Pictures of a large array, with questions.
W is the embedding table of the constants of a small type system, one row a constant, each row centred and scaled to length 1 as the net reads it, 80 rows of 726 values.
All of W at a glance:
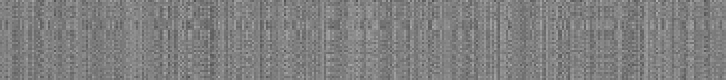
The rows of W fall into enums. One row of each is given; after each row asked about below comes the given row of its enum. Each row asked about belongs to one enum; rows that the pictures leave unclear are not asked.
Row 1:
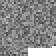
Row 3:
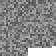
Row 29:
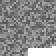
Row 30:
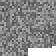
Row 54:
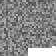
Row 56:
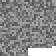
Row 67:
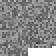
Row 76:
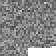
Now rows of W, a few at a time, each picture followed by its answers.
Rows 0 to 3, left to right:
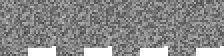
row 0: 1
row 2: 29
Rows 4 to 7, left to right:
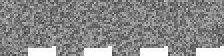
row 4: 1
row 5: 29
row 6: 56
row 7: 30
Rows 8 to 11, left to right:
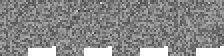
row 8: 3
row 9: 76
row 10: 3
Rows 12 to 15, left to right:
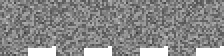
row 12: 1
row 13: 56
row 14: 1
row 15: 3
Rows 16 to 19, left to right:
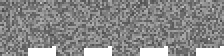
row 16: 30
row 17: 56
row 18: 3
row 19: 67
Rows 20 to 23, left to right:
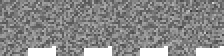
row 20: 29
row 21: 3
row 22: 29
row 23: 76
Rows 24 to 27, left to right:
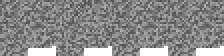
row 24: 29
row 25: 3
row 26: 29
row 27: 29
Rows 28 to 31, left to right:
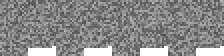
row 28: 3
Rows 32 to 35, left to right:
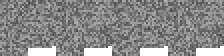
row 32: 3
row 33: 30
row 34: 56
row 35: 30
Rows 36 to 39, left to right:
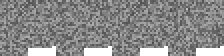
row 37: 56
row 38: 3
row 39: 30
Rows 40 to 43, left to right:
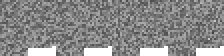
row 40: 29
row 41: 56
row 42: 54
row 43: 67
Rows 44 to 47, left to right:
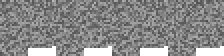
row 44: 56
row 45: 29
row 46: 56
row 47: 3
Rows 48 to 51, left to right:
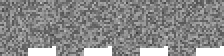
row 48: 30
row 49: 29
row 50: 1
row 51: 3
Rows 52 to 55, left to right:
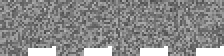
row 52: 67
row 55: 30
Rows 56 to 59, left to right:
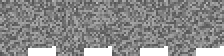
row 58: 56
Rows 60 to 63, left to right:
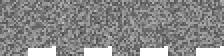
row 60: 29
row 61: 1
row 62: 30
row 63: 56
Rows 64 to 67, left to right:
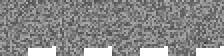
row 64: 3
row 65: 54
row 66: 56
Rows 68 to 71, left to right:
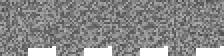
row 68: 30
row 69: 29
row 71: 54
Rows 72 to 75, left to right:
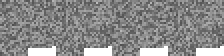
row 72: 56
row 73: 30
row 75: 30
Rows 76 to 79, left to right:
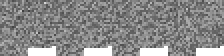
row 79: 30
